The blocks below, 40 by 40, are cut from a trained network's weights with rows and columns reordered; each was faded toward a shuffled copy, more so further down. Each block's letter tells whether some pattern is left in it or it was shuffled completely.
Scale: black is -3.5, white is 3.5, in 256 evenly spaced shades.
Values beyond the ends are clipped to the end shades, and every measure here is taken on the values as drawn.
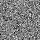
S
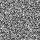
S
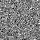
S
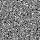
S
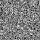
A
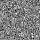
S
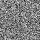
S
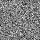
S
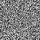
A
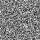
A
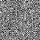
A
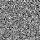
A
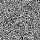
A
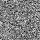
S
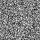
S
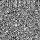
A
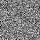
A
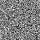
A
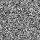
S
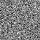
A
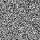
A
